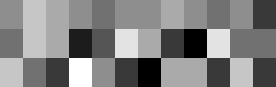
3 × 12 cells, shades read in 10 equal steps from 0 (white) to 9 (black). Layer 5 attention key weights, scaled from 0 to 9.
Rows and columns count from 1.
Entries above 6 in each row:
1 3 5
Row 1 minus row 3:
2 -3 -4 4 1 -3 -5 0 1 -2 2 0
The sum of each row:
49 55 56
